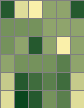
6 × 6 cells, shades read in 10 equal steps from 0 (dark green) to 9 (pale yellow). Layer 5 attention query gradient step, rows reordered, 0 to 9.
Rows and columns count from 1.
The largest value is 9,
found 2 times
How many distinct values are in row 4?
3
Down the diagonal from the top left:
1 4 1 4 2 8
